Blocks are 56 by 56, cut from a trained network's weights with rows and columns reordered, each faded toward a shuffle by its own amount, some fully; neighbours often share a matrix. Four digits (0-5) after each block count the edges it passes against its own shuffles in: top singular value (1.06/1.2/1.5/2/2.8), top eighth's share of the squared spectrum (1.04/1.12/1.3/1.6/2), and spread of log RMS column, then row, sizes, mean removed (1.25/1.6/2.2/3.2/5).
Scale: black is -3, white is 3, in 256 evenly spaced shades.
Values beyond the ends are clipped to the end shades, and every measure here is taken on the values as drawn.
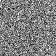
0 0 0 0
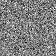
0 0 0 0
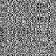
4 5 3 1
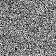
1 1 0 0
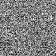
3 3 1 1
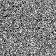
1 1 0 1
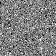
0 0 0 0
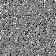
0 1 0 0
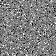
0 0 0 0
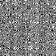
2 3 0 3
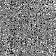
2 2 0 1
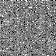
2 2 0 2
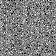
1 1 0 1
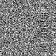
3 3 1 1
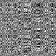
4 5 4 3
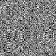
3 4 2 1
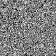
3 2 1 0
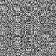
4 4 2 1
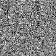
3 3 1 1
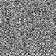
4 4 2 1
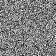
1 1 0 0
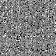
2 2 0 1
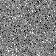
0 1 0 0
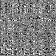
3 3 0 3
